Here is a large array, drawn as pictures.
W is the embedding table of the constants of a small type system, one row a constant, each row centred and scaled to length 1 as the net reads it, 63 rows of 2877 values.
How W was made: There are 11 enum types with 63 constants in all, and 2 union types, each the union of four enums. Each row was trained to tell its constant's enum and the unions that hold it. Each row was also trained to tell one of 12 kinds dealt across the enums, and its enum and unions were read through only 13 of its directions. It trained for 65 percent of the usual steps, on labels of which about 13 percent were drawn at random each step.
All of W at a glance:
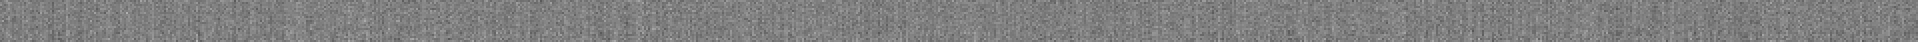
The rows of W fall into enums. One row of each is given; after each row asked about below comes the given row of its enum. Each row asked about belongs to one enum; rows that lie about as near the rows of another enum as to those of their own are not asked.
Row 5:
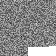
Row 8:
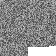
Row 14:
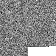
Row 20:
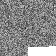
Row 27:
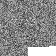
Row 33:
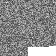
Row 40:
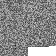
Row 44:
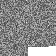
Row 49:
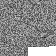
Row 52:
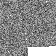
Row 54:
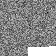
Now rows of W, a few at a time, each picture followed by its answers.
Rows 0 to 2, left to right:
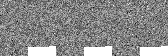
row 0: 27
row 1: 27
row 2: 14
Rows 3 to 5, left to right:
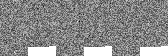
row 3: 44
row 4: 5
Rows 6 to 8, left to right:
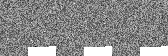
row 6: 52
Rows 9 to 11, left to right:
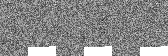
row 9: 49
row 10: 33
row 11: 5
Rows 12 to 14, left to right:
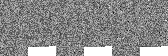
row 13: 52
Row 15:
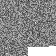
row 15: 5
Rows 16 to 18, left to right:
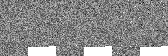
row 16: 5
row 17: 33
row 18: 49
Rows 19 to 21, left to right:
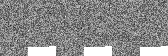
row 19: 8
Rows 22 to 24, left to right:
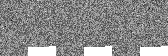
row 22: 8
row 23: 40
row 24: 44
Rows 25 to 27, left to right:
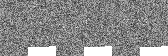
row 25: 40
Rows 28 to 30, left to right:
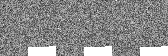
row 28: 8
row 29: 44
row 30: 49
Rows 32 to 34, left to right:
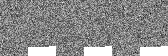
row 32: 40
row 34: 20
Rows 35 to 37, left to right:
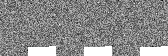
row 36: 8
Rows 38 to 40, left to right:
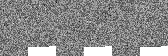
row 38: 44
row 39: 33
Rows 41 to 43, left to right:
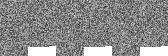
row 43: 8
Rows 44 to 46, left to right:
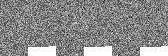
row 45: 14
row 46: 49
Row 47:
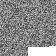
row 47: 49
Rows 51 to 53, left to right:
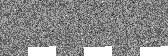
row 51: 44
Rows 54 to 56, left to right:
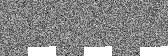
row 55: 8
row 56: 5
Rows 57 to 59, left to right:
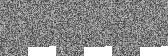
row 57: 49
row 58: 52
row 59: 52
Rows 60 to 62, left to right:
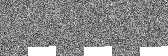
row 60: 5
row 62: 44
